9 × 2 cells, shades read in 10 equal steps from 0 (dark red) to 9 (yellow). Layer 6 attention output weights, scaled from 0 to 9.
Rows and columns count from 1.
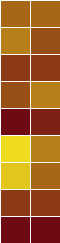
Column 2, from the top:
4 3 2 5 1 5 4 2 0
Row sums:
8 8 4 8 1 14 12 4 0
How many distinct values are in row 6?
2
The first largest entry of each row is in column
1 1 1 2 2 1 1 1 1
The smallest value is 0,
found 3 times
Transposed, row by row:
4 5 2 3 0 9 8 2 0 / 4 3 2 5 1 5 4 2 0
